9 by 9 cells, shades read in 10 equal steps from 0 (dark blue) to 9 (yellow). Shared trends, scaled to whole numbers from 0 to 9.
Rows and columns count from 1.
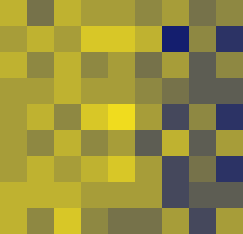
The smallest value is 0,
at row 2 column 7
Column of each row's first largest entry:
1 4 1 3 5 3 5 1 3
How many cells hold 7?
16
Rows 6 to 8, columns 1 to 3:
6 5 7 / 6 7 6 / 7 7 7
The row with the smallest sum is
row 4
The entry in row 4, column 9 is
3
